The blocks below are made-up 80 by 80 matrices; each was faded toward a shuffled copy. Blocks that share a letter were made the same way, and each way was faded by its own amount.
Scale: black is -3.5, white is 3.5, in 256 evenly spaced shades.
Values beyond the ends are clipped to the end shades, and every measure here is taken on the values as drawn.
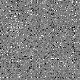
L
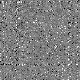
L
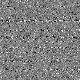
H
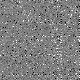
L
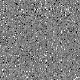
L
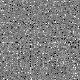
L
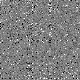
L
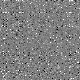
L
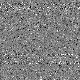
H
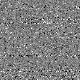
H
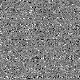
H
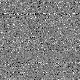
H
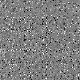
L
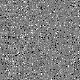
L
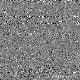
H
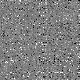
L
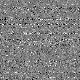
H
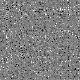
L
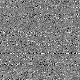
H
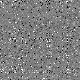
L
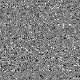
H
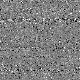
H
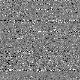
H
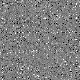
L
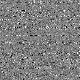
H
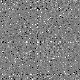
L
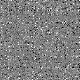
L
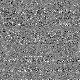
H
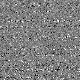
H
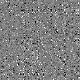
L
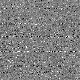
H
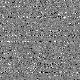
H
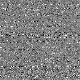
H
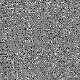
L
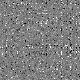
L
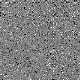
L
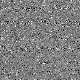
H
